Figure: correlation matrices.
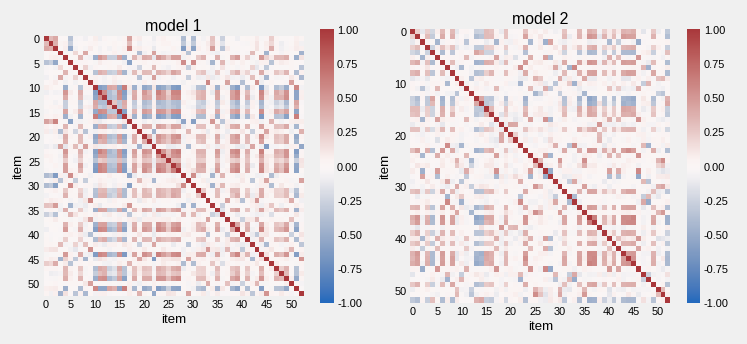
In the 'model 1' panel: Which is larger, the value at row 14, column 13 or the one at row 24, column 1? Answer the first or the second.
the first
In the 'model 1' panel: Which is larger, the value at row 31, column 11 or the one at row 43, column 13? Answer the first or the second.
the first
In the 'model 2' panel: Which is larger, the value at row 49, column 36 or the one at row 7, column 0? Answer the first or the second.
the first
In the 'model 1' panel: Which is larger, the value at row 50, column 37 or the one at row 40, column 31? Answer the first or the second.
the first
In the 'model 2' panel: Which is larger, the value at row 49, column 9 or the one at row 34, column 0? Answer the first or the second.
the second
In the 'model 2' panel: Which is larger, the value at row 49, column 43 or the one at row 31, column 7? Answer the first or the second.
the first
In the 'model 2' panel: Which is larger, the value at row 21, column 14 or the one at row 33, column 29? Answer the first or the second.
the second
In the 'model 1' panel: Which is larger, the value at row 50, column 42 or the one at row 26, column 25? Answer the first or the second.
the second
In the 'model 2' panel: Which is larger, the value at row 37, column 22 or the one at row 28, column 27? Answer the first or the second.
the first
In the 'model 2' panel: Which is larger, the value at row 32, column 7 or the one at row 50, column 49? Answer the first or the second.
the second
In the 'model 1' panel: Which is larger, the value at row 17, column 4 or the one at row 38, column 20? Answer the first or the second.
the second
